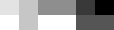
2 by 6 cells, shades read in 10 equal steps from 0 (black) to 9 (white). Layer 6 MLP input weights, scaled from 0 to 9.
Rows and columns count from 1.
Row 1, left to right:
8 7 5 5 2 0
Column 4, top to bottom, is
5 9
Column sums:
17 14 14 14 5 3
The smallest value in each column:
8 7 5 5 2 0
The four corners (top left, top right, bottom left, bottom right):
8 0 9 3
